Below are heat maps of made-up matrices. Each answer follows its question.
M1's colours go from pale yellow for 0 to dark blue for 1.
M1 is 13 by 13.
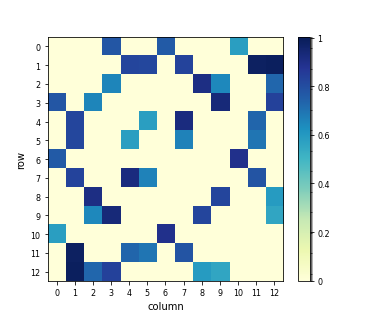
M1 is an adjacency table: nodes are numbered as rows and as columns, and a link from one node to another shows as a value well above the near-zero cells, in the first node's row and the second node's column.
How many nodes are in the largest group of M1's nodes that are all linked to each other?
5
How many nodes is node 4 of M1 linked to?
4
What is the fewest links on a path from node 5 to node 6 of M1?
5
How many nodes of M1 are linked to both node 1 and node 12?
0
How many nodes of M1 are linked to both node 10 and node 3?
1
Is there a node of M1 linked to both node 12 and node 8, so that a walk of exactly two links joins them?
yes
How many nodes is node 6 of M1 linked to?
2
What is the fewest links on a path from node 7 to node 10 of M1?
5
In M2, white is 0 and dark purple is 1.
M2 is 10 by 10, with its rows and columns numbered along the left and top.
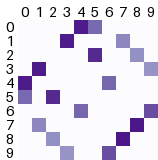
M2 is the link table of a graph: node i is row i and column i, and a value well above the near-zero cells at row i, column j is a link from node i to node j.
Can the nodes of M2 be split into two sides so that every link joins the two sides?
yes
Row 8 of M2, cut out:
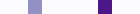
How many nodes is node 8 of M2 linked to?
2
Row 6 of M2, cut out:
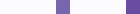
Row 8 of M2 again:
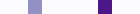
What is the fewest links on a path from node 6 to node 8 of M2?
5
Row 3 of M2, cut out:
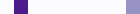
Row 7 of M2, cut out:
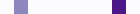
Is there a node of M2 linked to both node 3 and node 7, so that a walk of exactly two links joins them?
yes
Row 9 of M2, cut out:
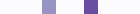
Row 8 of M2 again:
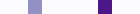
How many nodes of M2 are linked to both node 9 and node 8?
0
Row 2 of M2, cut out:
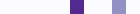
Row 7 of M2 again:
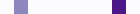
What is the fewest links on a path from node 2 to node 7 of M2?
2
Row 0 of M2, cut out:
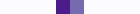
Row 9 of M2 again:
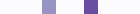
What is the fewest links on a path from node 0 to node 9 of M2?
3
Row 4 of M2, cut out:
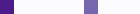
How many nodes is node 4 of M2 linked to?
2
